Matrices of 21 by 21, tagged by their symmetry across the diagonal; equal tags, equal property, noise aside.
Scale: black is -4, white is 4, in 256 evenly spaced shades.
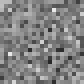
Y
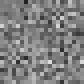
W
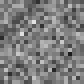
Y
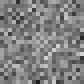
Y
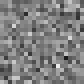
W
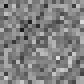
Y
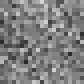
W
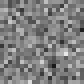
W
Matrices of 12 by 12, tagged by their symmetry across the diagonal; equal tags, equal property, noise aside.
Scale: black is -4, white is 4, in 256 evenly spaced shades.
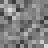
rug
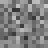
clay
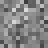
clay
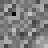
rug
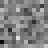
clay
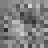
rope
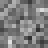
rug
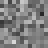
rope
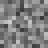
rope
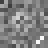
rug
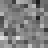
rope
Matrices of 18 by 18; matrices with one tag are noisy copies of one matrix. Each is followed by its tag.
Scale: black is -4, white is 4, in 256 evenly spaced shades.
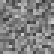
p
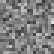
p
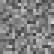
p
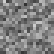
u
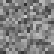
u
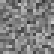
p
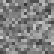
u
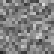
u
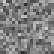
u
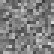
p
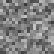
u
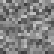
u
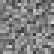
p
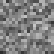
u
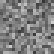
p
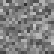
u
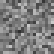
p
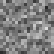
u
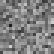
p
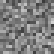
p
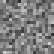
p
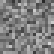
p
